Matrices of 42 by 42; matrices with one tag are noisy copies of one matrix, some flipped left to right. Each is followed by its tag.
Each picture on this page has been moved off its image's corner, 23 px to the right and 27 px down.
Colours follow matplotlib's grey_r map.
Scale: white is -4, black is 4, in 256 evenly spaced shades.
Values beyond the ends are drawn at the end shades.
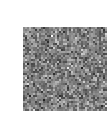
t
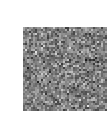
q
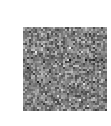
q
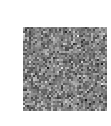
t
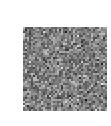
t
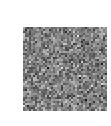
t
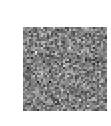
q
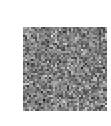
t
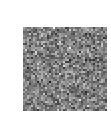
q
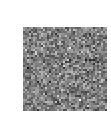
q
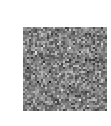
q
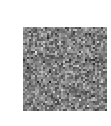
q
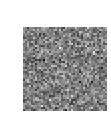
q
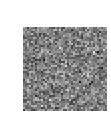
q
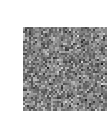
t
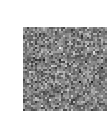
q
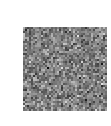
t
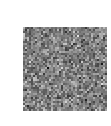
t
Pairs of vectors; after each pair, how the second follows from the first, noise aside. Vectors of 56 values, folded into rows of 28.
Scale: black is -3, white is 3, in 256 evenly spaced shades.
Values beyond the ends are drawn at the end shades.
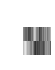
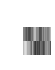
copied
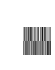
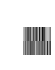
sign-scrambled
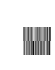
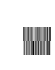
copied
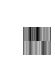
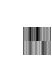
copied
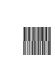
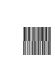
copied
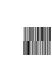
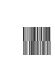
sign-scrambled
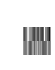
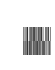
sign-scrambled
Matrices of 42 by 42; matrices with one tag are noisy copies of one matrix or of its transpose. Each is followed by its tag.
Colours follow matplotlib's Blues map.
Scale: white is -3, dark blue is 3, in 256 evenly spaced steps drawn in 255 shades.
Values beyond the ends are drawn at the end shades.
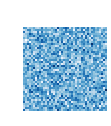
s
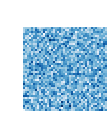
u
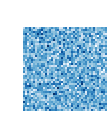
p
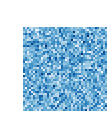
s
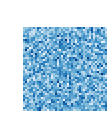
u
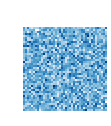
s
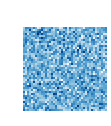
p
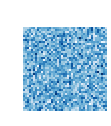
u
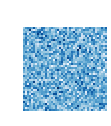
p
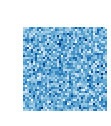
u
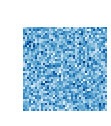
p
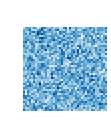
p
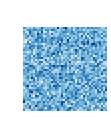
s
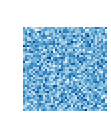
s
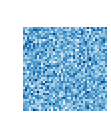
p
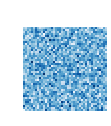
u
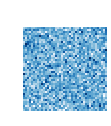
p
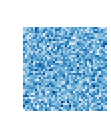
u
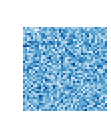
s
